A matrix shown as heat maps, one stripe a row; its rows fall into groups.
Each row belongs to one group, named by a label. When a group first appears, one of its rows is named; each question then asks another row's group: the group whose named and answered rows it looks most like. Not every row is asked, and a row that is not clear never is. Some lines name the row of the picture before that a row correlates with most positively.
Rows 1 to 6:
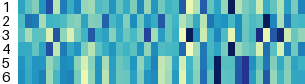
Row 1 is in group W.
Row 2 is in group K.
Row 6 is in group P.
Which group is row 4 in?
W
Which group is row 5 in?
P
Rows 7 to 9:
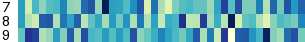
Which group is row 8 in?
W
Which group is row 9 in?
K
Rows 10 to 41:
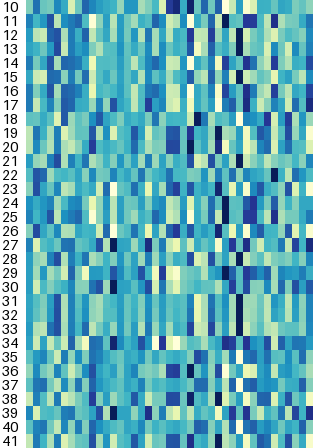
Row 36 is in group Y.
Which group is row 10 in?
Y
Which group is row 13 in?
W
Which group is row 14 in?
P
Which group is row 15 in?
W
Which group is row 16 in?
P
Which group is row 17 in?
P
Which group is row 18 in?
K
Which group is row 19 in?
Y
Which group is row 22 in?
K
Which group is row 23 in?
Y
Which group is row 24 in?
P
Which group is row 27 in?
P
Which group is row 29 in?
P
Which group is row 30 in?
P
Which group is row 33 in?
W
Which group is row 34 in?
P
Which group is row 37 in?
K
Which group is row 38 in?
Y
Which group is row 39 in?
P
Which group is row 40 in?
K
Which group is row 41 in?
Y
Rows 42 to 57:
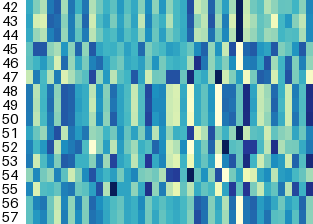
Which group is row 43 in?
W
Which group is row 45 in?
K
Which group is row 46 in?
K
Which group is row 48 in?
P
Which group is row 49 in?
P
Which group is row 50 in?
P
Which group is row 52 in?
P
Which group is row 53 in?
P
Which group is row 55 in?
P
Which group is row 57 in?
K
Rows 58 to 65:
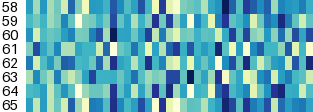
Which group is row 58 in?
P
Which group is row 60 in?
P
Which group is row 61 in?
Y
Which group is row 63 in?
Y
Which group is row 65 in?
P
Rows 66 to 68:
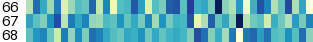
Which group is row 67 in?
W
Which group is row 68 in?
K
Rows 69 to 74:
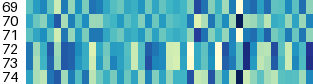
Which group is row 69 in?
K
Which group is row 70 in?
W
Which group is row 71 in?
K
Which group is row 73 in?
P
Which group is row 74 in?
W
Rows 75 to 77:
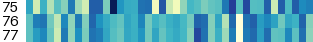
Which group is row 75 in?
P
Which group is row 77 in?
K
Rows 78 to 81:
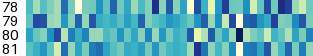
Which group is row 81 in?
K
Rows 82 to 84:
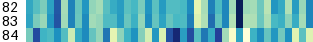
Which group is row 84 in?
Y
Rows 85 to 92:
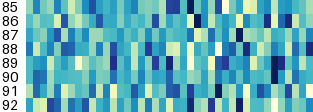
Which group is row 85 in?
Y
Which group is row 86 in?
K
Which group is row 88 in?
P
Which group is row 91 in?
Y
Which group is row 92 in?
W
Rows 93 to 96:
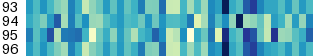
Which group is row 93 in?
P
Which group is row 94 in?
W
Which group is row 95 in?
P
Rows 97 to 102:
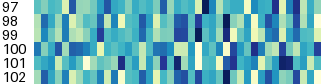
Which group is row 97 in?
K
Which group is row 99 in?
Y
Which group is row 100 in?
P
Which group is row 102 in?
Y
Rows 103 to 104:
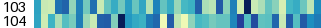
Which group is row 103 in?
W
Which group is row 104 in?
P
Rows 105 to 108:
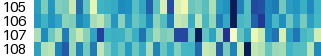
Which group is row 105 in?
P
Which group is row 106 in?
P
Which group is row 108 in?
W
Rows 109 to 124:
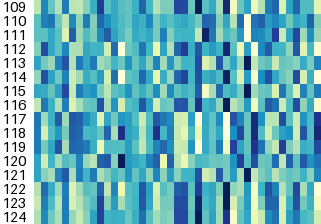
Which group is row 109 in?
Y
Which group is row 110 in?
K
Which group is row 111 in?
K
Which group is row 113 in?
W
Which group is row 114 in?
Y
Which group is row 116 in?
Y
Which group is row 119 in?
P
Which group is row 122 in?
Y
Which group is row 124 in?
Y
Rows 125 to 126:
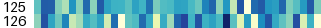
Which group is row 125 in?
K
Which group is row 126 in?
Y
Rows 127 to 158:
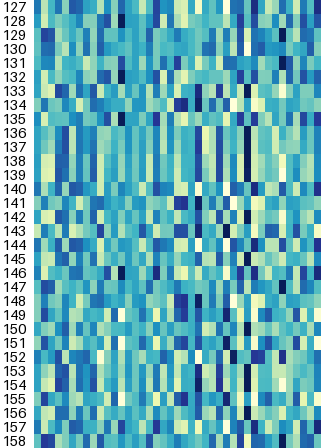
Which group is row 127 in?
P
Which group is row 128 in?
P
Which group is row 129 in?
K
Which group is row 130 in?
K
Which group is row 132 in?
P
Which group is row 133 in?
W
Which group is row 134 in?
Y
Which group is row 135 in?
P
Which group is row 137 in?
W
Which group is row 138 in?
W
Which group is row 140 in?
P
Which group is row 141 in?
Y
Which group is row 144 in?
P
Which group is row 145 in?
W
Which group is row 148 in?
Y
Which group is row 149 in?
Y
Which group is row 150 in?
W
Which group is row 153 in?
W
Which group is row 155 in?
Y
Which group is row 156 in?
W
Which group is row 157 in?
P
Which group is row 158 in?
K
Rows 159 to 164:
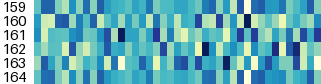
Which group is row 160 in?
W
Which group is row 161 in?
P
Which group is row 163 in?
Y
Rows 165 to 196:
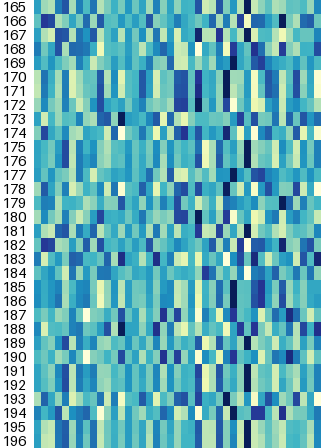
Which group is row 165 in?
W
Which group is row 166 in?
K
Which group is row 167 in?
W
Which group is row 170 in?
Y
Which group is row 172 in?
Y
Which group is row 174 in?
Y
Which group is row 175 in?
W
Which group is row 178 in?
Y
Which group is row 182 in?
K
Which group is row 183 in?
P
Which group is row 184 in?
K
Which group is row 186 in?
P
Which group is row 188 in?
P
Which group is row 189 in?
W
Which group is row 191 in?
W
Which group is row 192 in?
W
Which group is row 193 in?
Y
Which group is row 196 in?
W
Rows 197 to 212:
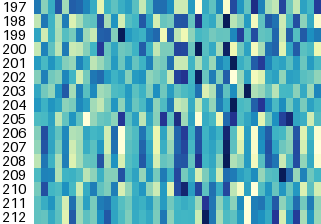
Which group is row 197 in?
P
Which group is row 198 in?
Y
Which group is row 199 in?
P
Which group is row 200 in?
Y
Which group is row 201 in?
P
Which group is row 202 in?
Y
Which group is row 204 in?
P
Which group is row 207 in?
Y
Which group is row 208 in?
Y
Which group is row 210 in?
Y
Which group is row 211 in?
K
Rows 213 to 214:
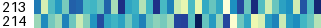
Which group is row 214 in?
Y
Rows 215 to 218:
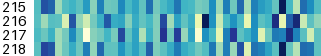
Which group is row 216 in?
K
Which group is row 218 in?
K
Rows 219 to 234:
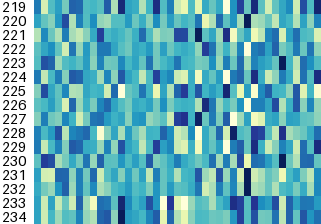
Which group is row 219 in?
P
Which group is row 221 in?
Y
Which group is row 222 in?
K
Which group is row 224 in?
P
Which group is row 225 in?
Y
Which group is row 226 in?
K
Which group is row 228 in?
P
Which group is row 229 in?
P
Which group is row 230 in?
K
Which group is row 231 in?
W
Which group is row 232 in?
W
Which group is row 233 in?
P
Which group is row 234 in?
P
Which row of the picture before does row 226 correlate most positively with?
216
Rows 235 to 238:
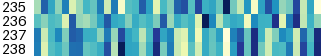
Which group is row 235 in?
Y
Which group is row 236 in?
K
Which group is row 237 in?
P
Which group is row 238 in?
P
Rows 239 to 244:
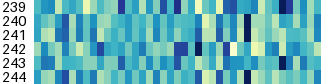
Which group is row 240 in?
W
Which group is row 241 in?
W
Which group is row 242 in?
Y
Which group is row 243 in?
K
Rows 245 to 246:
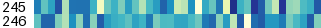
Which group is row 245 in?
P
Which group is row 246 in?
K
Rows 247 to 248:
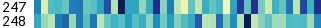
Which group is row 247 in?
P
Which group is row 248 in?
W
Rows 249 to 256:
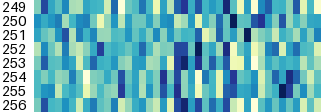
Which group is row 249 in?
Y
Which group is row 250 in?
P
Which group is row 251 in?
W
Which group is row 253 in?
Y
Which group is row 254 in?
K
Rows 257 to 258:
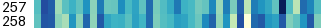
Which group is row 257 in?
K
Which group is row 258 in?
K
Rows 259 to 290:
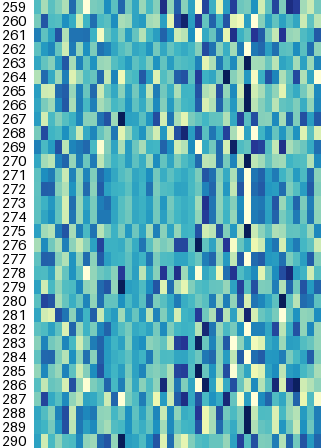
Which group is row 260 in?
Y
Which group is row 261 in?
P
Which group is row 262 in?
K
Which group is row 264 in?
Y
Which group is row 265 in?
W
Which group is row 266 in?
W
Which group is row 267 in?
P
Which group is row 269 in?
P
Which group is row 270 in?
W
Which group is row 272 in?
K
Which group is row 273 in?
K
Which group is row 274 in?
K
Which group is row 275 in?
W
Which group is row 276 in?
Y
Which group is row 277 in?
K
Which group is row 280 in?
K
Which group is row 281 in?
W
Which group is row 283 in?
Y
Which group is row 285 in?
Y
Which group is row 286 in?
K
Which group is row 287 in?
Y
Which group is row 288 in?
W
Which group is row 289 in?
W
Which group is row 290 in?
P
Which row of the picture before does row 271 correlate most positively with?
258
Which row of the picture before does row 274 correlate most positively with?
258
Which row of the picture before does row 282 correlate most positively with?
258
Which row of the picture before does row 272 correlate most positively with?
258
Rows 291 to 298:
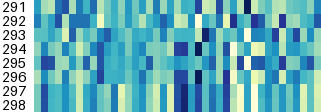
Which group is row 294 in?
Y
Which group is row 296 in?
Y
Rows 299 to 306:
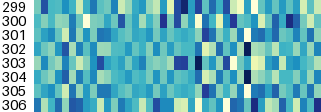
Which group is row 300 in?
K
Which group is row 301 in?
K
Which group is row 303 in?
Y
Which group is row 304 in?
W
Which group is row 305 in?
K
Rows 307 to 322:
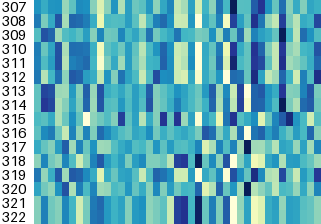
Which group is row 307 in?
P
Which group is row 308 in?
P
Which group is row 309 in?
K
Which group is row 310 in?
P
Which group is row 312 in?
P
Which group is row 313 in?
K
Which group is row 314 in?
K
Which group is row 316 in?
K
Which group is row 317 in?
W
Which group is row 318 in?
Y
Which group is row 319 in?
P
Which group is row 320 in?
W
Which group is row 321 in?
Y
